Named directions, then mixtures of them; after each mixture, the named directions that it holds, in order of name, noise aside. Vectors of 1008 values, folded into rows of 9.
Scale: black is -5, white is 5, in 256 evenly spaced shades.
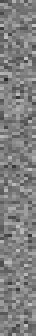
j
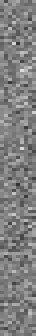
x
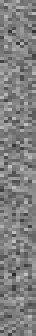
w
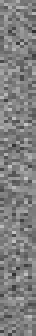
w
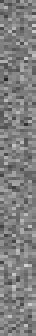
j, w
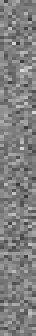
x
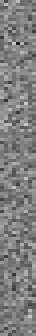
w, x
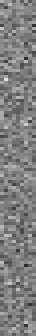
j, w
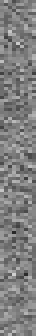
j, w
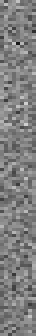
w, x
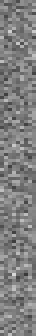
w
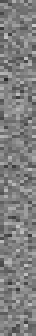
j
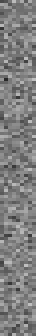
j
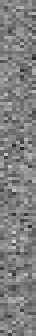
w, x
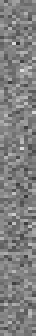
x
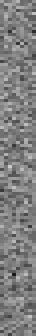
w
